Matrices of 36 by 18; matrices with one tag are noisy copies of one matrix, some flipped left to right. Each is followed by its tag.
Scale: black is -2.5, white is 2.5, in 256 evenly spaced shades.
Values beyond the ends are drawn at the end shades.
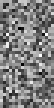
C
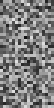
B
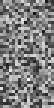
B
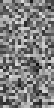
B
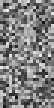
C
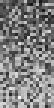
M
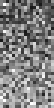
M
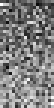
M
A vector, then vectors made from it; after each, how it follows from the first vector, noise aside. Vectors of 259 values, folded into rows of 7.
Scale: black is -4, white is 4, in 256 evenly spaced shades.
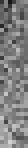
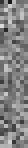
sign-scrambled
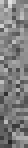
negated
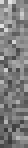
negated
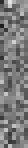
sign-scrambled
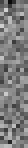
sign-scrambled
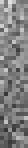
negated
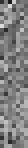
sign-scrambled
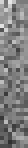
negated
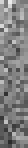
negated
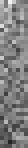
negated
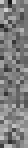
sign-scrambled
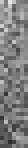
negated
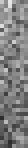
negated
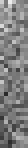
negated
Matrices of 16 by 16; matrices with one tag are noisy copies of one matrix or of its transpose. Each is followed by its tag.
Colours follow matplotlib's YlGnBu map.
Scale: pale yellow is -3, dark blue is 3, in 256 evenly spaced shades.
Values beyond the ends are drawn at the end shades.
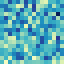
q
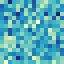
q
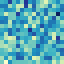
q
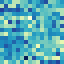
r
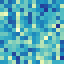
r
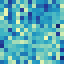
r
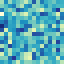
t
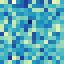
t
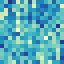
r
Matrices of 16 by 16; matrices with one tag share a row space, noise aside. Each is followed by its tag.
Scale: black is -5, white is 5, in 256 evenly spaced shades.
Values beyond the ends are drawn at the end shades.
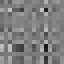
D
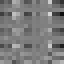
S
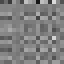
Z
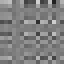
Z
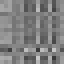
Z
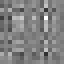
D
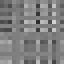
Z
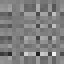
Z
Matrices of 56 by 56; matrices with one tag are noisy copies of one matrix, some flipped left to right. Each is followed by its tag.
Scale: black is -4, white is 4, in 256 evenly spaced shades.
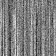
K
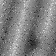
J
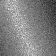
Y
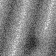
J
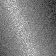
Y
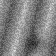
J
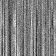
K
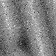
J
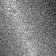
Y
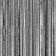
K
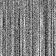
K
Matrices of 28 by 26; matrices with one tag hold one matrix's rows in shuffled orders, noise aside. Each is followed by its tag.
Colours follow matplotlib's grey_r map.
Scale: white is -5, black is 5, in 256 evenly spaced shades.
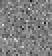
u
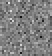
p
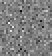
p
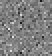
p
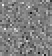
u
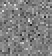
u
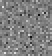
u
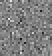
p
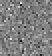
p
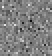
u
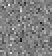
p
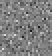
u
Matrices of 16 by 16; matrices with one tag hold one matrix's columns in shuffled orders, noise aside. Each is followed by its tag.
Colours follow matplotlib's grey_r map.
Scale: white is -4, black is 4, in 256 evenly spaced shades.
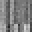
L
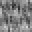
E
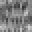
E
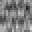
E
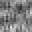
E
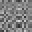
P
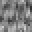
E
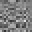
P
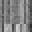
L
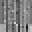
L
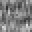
E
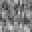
E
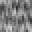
E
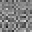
P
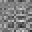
P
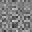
P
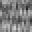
E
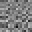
P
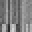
L
